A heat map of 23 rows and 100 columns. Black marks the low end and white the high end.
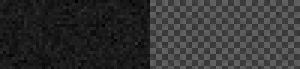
It is made of 1 by 2 panels. Panel 1,1: very low, fine-grained, faint in contrast. Panel 1,2: low, checkered.
